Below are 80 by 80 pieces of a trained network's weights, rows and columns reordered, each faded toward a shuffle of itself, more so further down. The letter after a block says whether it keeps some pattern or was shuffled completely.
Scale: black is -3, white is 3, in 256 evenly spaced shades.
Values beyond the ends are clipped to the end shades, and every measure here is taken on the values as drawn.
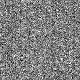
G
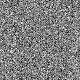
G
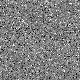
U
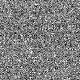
G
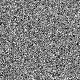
U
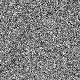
U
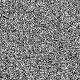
G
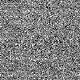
G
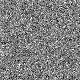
U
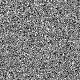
U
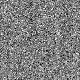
G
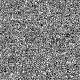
G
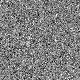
U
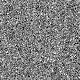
U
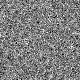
U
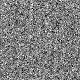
G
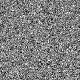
G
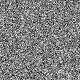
U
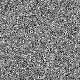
G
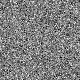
U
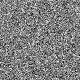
U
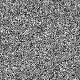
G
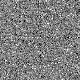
G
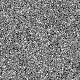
U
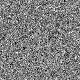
U
